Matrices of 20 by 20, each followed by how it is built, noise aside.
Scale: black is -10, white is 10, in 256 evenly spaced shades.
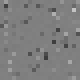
sparse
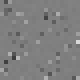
sparse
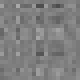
low rank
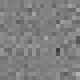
low rank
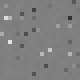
sparse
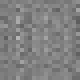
low rank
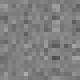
low rank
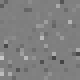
sparse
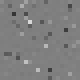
sparse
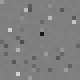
sparse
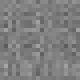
low rank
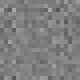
low rank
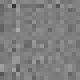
low rank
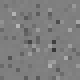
sparse
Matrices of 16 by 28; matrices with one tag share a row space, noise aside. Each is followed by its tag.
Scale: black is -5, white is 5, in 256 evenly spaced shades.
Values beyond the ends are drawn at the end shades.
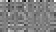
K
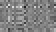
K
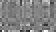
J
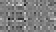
K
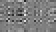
K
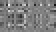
K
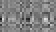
J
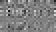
K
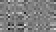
K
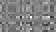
J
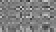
J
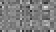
J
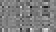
J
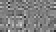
K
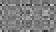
J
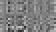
K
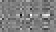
J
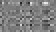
J
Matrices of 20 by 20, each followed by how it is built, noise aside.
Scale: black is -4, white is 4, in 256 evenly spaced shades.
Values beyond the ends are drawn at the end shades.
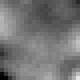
smooth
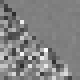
lower triangular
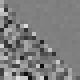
lower triangular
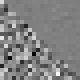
lower triangular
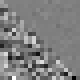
lower triangular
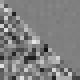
lower triangular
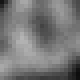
smooth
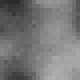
smooth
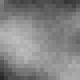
smooth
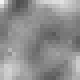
smooth
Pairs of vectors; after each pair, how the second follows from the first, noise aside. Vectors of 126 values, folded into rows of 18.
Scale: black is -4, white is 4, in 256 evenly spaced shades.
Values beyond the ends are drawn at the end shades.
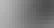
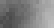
reversed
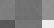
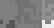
partly zeroed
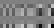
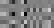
wrapped around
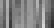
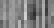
wrapped around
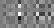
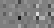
partly zeroed
